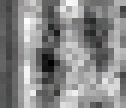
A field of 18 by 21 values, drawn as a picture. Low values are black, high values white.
Grain: streaks running down. Seam: vertical, 20% of the way across, the left part calmer. Stripes: upright, repeating 3 times.
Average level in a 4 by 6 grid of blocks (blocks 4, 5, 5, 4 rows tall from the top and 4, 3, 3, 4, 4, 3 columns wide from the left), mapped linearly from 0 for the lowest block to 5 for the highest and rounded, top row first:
2 5 2 5 2 3
2 5 1 4 1 4
2 4 0 4 3 4
2 5 2 5 4 4
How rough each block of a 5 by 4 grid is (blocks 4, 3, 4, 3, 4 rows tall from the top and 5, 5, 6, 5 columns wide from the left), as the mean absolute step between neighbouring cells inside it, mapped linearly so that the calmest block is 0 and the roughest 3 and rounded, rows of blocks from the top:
0 1 2 1
1 2 1 1
0 2 1 1
1 2 0 3
0 1 1 1
